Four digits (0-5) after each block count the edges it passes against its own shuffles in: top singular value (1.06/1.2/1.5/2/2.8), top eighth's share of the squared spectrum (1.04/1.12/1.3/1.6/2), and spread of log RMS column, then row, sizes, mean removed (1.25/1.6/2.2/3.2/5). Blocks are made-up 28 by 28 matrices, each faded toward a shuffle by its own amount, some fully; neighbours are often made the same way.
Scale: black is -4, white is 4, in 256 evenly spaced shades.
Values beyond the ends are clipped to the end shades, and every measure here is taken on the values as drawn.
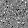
0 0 0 0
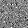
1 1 0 0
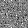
0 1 0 0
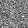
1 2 0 0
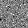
0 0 0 0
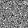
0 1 0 0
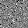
1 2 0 0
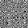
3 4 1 2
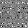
3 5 1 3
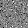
0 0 0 0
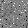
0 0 0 0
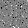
1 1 0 0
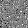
2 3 0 0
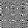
4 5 2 2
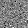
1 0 0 0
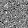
1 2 0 0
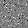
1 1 0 0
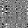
4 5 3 2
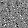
0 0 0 0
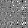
3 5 2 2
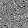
1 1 0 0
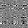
3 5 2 2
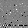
3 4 0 1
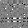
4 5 1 2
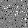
1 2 0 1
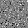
2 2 0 0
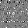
3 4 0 2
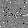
1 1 0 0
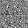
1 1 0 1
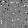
1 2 0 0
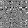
3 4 0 2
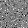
2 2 0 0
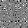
3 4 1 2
